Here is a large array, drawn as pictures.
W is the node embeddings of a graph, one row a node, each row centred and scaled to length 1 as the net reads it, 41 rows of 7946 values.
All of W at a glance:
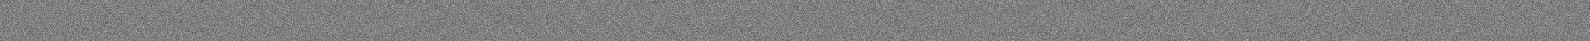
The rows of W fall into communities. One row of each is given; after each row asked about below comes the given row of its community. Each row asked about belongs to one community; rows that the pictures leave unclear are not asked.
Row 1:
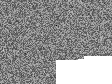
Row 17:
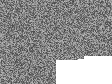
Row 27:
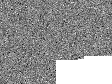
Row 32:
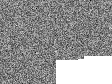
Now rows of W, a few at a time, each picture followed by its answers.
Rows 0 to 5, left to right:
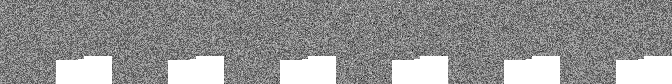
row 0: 1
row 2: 1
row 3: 17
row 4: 17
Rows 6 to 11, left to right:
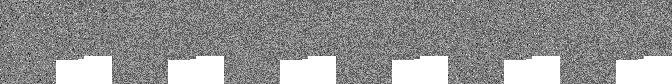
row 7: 32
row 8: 1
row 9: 32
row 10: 27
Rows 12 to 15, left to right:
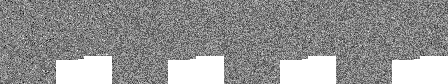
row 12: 27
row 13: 27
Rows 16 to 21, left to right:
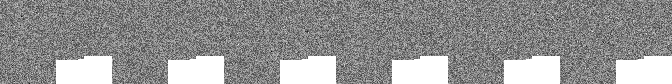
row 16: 32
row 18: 17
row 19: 32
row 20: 1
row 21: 27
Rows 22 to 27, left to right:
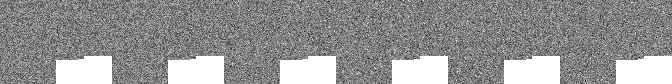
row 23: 32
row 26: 32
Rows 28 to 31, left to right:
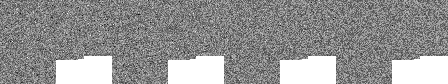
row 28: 1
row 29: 17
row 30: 1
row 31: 1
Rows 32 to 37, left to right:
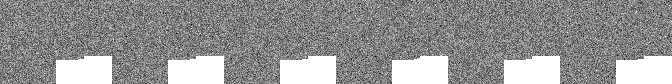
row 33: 32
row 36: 17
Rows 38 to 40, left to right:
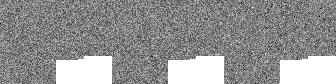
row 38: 17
